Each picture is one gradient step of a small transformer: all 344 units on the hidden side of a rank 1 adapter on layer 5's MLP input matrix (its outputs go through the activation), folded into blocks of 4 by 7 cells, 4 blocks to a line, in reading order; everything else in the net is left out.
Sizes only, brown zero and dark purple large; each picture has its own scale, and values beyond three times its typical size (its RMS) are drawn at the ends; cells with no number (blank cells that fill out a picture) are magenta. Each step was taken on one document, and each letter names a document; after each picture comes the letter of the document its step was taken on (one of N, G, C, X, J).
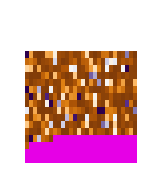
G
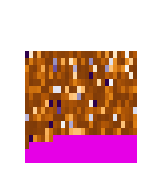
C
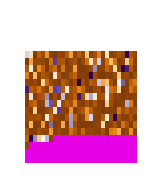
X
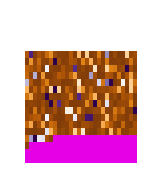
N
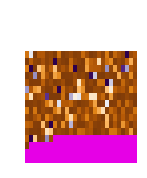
X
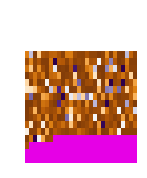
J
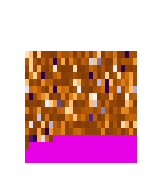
J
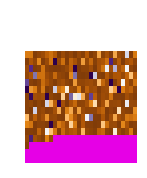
C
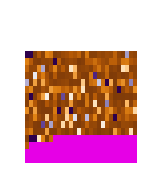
G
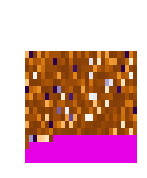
X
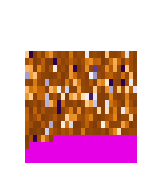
J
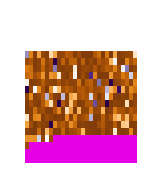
C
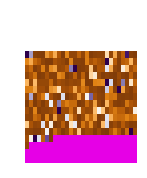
G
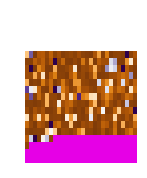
C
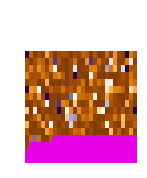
X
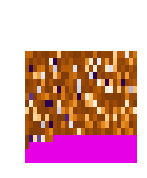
J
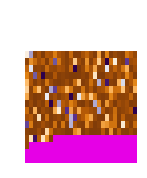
N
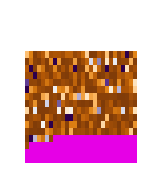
X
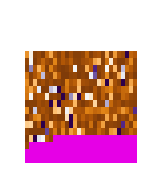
J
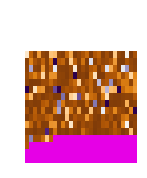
C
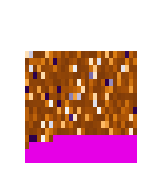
X
